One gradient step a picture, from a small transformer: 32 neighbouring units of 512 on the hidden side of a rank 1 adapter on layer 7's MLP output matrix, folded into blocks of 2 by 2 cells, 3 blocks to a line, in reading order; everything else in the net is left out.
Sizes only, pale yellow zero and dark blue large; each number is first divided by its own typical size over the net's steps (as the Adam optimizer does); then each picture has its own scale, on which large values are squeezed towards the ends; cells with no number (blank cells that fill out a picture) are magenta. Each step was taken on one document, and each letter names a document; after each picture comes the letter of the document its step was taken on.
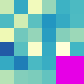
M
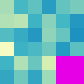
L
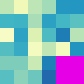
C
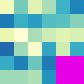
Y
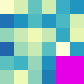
Y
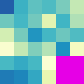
L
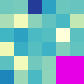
L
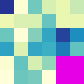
L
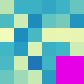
Y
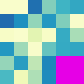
M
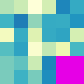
C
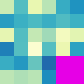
M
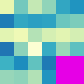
Y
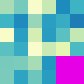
C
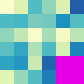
M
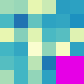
C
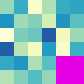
M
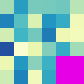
M
